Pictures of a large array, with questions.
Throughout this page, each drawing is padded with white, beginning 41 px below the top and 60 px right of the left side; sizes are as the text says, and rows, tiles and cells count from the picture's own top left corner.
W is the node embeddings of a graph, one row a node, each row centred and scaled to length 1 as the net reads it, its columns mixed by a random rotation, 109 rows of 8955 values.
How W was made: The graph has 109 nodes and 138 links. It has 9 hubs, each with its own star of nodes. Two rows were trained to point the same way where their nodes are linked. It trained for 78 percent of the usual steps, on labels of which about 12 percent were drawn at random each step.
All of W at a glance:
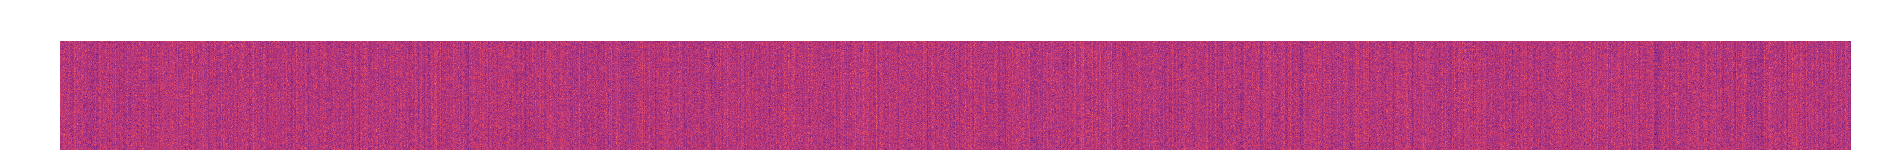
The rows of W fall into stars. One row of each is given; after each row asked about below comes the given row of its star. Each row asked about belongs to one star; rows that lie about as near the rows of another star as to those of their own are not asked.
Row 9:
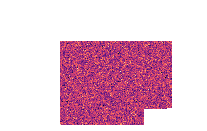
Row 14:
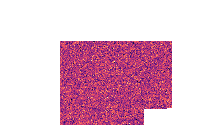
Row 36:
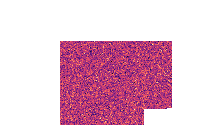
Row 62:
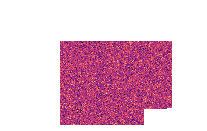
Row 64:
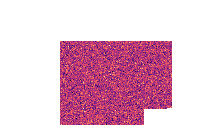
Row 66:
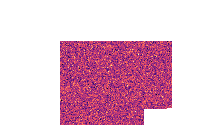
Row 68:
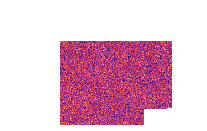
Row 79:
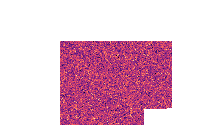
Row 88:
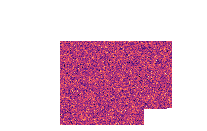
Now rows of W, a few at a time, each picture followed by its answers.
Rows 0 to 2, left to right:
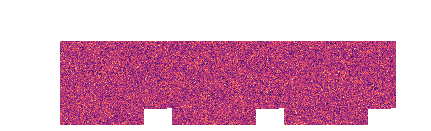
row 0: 64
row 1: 79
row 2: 36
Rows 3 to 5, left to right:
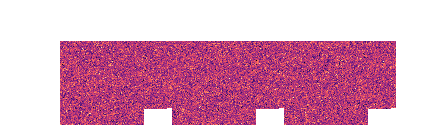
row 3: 9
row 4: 62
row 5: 88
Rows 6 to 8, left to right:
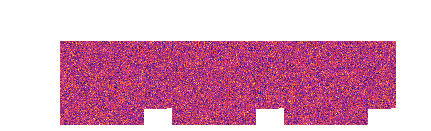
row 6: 79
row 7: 66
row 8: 14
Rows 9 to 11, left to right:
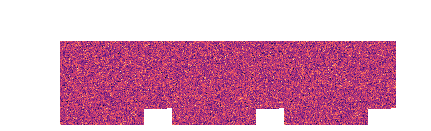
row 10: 36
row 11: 9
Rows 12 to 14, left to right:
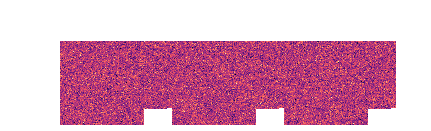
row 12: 62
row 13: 64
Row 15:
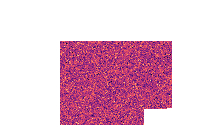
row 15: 64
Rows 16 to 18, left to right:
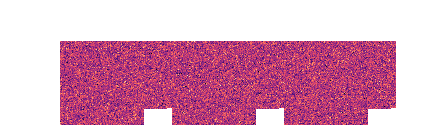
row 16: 9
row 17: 66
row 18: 88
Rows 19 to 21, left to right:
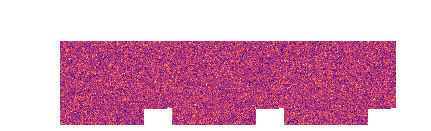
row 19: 9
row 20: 64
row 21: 14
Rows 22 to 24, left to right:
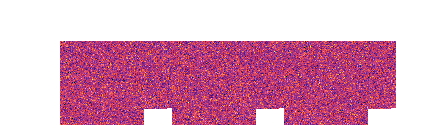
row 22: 68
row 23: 79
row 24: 64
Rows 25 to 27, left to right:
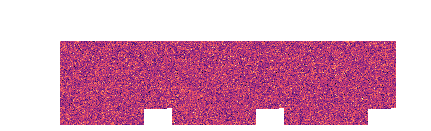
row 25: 14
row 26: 68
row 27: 88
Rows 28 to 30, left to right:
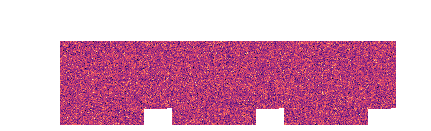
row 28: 62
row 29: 9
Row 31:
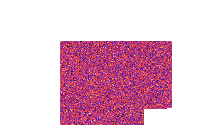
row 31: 79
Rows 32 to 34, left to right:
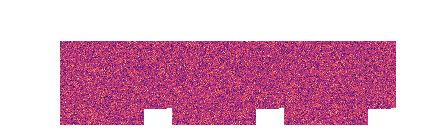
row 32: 66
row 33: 66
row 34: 14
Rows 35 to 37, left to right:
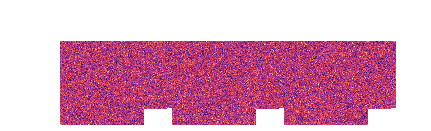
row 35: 9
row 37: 64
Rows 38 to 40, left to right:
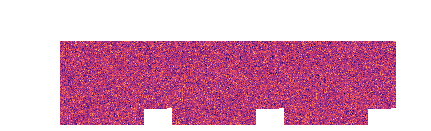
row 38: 66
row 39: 68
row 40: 79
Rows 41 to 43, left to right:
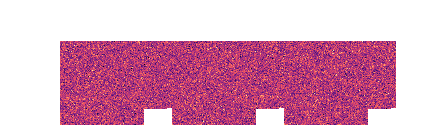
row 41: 36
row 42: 68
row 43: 88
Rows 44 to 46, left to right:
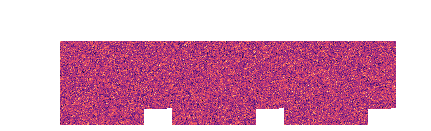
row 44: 88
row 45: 14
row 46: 68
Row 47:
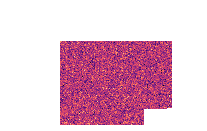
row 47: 68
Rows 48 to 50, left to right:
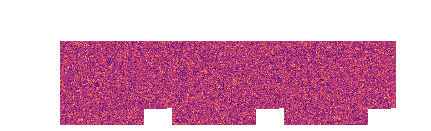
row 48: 66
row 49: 9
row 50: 14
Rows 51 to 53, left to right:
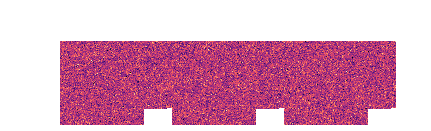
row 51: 64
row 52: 79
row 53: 68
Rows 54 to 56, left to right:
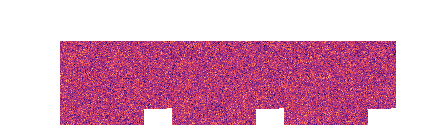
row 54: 88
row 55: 36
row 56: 64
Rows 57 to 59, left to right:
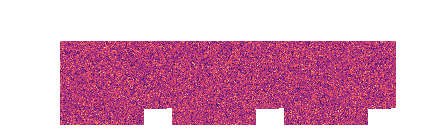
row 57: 88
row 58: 36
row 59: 79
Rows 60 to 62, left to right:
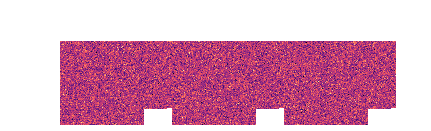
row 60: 88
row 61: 68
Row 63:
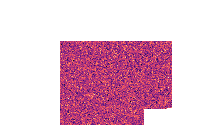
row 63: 79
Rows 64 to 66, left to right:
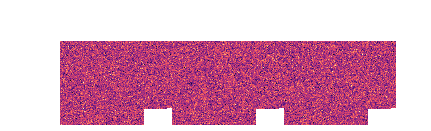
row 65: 88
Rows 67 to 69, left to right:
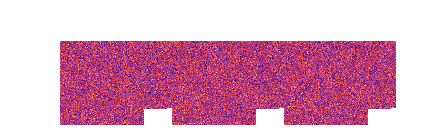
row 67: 79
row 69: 68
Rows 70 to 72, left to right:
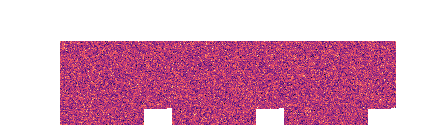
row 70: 88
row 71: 79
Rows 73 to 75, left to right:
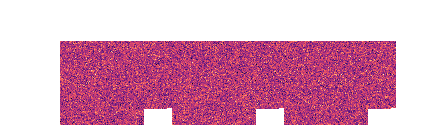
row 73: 9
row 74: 36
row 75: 9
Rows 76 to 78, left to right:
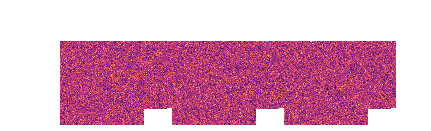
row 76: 62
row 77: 66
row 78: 36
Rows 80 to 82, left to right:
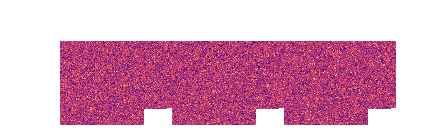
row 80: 36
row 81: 14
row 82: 88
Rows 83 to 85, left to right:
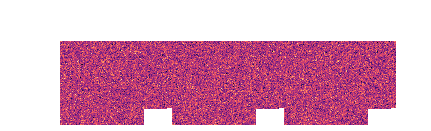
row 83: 9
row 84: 36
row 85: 14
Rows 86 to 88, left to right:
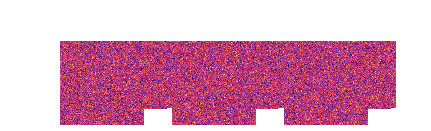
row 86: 62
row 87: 9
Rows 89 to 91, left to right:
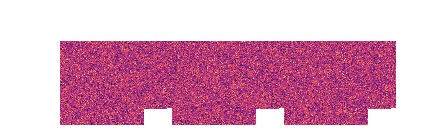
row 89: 9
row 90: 68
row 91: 64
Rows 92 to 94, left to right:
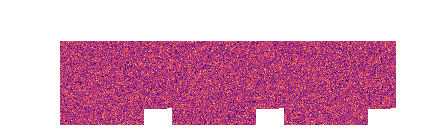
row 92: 66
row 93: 9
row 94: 79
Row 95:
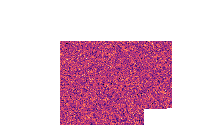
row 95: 88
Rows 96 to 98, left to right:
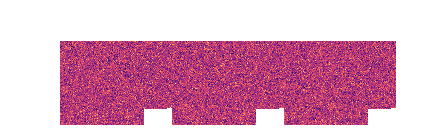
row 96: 66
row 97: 9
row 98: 14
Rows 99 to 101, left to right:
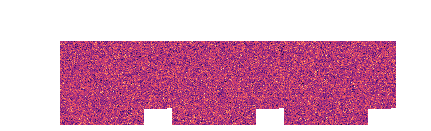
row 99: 14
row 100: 64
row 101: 88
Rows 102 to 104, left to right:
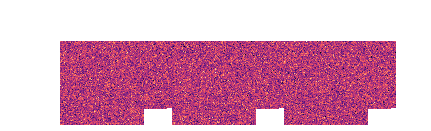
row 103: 36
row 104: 62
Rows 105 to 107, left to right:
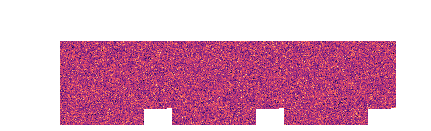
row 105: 36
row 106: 14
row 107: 66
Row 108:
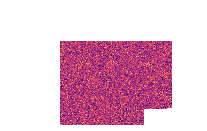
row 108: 88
